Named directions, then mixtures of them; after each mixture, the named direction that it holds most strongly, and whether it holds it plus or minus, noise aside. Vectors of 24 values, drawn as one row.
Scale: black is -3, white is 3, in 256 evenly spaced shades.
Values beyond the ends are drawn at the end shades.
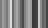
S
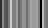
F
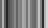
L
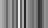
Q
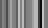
F, plus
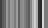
F, plus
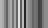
Q, plus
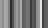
F, minus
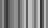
L, plus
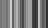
S, plus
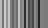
Q, plus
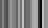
F, plus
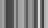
L, plus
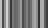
L, minus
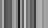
Q, minus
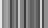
F, minus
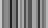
S, minus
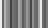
F, minus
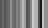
F, plus
